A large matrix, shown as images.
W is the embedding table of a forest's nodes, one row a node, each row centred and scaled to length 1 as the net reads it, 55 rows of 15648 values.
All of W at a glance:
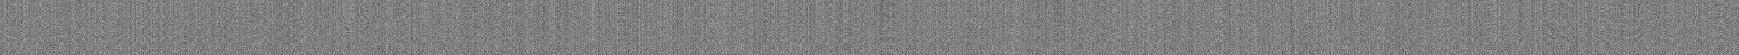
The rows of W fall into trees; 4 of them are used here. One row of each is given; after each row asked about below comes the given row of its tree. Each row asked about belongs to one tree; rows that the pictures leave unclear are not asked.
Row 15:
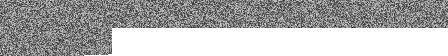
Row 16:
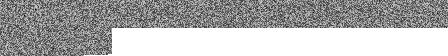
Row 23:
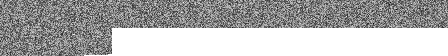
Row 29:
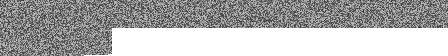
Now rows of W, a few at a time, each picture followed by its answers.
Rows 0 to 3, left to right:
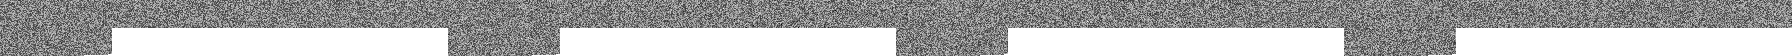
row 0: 15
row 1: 23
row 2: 15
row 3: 16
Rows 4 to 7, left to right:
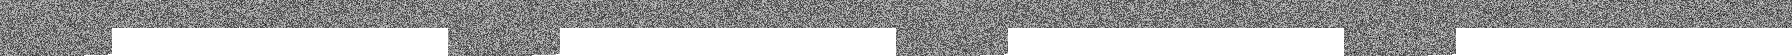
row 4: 16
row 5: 16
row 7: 23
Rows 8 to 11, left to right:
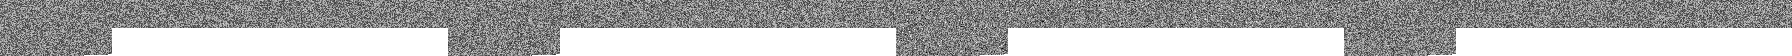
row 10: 23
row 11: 29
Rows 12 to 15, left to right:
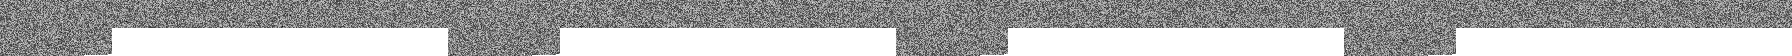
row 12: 15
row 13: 15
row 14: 16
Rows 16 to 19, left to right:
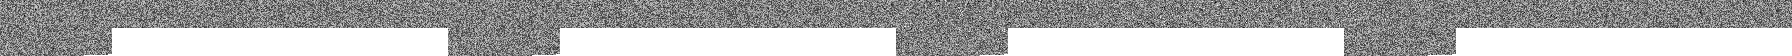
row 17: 16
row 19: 23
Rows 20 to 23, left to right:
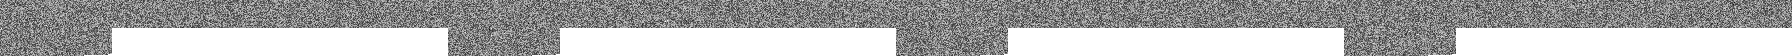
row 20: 15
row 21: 15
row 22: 15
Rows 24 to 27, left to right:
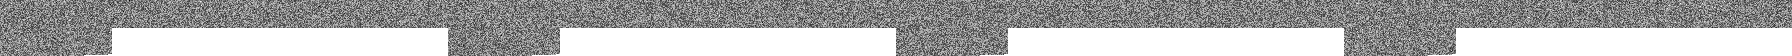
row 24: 29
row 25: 15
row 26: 23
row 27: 23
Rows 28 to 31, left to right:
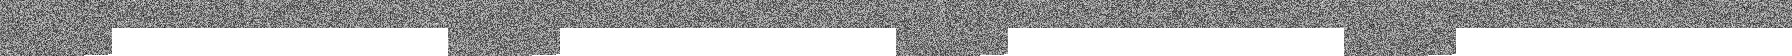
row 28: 16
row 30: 16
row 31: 15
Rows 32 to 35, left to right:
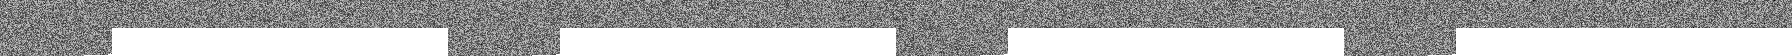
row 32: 29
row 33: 15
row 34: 15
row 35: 29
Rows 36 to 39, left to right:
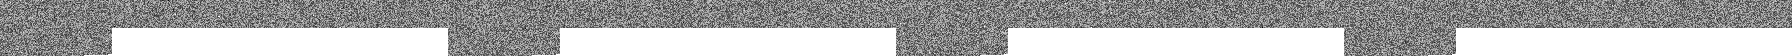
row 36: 23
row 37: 16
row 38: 16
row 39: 15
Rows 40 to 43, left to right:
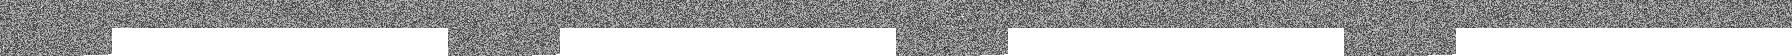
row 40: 15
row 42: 29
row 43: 23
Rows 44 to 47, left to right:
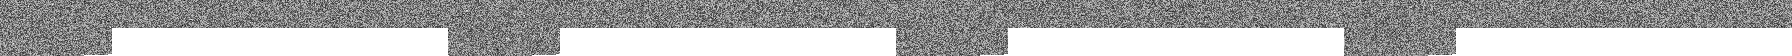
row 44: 29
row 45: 29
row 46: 16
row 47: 29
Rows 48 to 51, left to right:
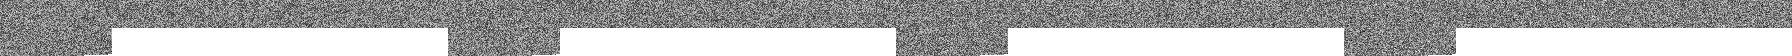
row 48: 16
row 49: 29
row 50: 23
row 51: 15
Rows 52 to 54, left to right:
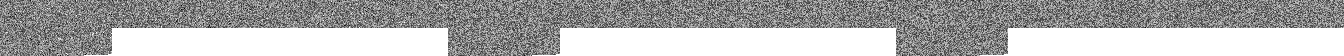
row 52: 29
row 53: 15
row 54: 16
